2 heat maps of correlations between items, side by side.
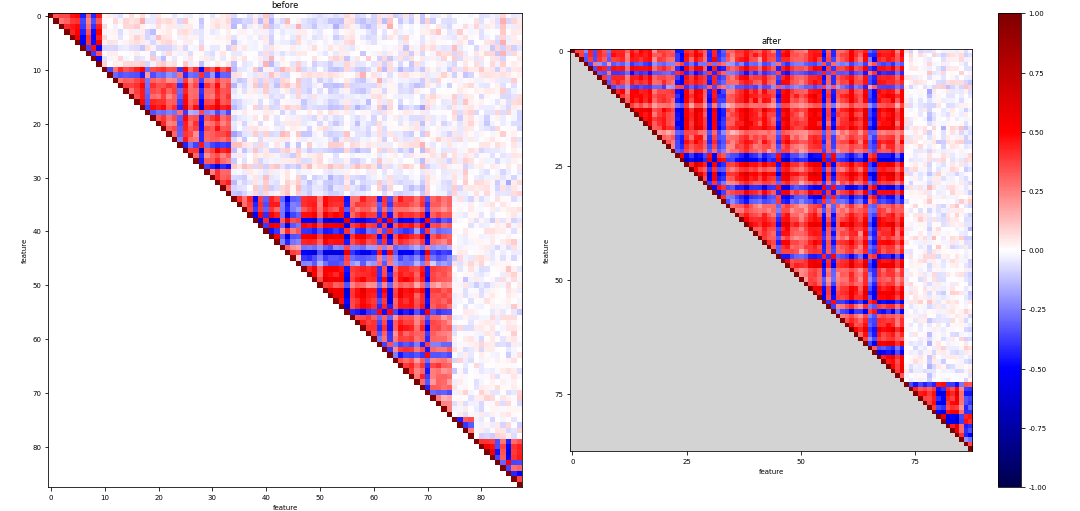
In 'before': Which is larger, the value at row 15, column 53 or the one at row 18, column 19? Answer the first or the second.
the first
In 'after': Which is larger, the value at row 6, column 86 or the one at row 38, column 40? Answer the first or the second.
the second
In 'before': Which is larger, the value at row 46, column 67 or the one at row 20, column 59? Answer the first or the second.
the second
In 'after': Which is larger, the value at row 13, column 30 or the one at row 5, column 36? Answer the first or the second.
the second
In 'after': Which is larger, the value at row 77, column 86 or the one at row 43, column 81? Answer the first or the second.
the second
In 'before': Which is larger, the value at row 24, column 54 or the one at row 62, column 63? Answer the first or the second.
the first
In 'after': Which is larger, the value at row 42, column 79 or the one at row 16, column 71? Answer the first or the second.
the second
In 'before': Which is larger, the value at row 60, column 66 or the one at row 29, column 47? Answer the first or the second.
the first
